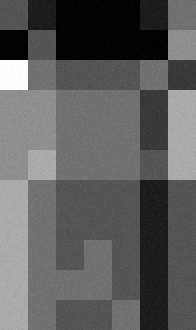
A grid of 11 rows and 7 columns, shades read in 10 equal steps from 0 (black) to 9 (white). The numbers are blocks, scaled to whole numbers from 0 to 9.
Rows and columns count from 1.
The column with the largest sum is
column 1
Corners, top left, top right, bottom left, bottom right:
3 4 6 3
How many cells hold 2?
3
